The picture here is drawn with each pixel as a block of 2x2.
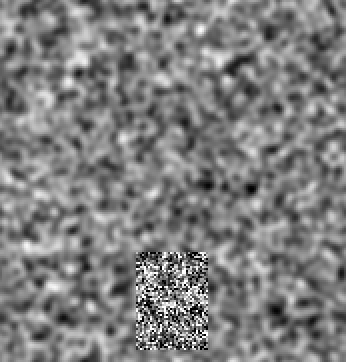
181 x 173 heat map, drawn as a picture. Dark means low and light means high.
Slope: none. Odd patch: rougher, in the bottom middle. Grain: blotchy. Stripes: none.
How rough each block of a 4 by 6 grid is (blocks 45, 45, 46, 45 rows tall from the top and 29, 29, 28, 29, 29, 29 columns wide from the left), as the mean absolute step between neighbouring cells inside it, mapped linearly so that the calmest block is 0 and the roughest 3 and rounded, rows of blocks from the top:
0 0 0 0 0 0 | 0 0 0 0 0 0 | 0 0 1 1 0 0 | 0 0 3 3 0 0
